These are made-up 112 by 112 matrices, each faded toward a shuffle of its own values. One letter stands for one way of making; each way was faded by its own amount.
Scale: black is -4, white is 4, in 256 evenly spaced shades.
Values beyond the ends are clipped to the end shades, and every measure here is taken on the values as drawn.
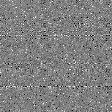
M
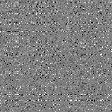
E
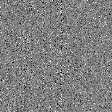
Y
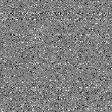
M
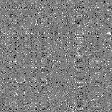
E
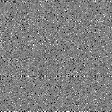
M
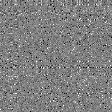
M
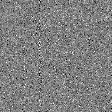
Y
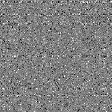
M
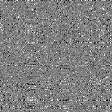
M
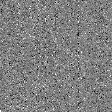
Y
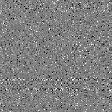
E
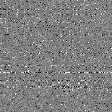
M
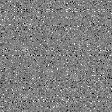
M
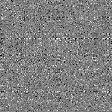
M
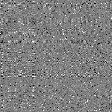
E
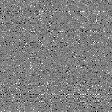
E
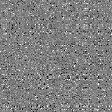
E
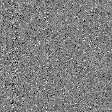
Y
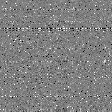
M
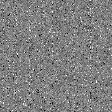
Y
